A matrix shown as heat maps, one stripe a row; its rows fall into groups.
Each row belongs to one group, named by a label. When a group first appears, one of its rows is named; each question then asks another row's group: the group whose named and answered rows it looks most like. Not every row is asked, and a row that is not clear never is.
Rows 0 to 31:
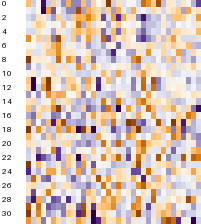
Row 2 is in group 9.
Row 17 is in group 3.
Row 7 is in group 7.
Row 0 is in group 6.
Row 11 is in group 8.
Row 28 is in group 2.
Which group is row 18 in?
7
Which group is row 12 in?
8
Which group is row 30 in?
7
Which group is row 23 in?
7
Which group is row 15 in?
6
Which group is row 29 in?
7
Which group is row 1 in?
2
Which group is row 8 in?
7
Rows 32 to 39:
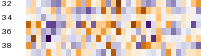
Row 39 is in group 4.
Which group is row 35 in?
7
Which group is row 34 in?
6
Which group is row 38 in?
6
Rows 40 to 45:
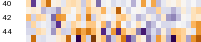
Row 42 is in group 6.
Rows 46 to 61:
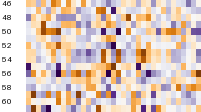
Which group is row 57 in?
9
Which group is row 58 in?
2
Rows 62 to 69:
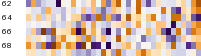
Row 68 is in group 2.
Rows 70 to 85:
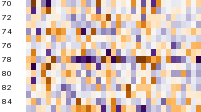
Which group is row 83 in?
3
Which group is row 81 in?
8
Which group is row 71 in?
8
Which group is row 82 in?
3
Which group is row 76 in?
4
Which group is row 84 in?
4
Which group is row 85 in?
9
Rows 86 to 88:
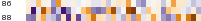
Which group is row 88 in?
2
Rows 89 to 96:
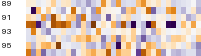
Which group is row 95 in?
6
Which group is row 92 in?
4
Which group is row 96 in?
6
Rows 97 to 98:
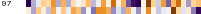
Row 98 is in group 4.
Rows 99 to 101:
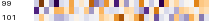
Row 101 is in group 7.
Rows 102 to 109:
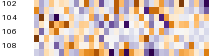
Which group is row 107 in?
7
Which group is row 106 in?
8
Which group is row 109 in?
9
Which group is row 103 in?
6
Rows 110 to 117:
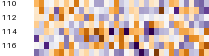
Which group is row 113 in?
6
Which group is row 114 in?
9
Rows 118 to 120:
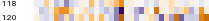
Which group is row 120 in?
4
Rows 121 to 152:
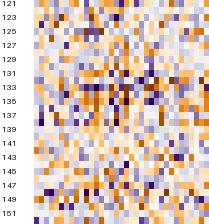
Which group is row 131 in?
9
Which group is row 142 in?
6
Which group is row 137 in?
8
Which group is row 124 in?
8
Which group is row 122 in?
7
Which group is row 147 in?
9
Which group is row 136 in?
2
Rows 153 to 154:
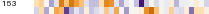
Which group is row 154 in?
3
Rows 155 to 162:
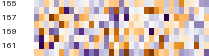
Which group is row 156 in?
3
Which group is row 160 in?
8
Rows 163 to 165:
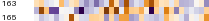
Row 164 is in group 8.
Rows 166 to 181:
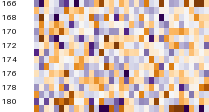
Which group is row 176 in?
6
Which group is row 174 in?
8
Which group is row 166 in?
2
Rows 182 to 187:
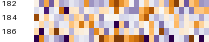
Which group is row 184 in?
7
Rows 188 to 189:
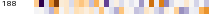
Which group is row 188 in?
8
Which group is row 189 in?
4
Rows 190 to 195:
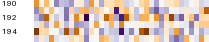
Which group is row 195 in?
2
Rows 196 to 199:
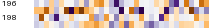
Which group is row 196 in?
2
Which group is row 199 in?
9
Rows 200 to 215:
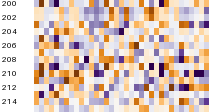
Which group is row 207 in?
4
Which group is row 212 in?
4
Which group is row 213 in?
8
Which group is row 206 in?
3
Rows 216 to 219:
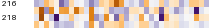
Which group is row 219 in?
7
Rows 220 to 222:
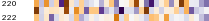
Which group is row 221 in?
7
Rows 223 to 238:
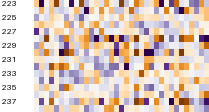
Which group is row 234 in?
2
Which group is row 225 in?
3
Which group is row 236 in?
4
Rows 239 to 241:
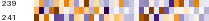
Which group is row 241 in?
7
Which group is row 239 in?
4
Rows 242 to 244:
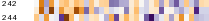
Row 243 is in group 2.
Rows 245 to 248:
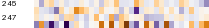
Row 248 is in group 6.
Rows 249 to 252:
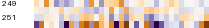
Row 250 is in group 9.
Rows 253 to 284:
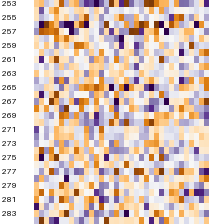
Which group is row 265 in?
9
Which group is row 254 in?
8
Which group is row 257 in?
3
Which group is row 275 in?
8
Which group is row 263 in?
7
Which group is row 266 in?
8
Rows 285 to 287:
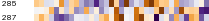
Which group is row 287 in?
7
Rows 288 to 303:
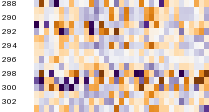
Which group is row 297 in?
9
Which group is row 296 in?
8
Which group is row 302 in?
4
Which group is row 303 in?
6
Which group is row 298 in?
4
